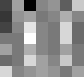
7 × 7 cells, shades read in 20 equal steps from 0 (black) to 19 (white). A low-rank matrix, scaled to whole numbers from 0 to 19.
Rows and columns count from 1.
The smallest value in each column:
4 9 0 9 9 7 8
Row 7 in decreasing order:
16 12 12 11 11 10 9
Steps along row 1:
up down up up down up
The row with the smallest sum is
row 1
